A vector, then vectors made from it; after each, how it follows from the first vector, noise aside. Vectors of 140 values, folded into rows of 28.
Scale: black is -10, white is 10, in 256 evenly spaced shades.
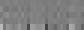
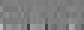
copied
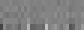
negated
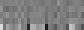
scaled up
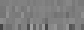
sign-scrambled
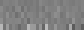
sign-scrambled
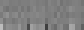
copied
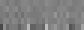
negated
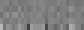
copied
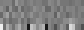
scaled up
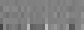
negated
